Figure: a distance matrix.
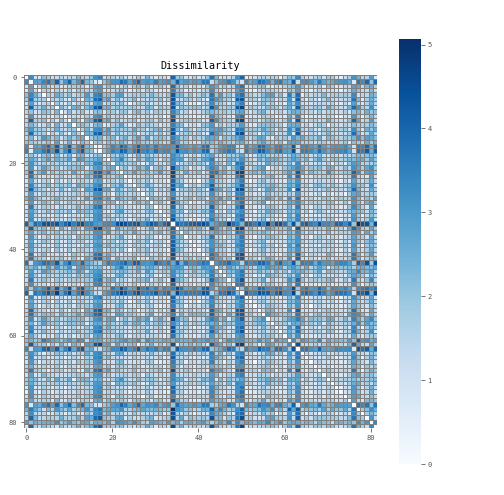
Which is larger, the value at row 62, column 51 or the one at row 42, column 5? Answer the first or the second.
the first
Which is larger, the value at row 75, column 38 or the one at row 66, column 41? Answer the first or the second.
the second
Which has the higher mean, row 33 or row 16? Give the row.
16
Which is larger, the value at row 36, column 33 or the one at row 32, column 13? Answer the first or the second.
the first
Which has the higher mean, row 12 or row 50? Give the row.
50
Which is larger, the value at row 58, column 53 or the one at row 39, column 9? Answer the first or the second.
the first
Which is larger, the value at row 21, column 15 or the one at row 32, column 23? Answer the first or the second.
the first
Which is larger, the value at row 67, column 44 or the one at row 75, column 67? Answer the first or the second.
the first
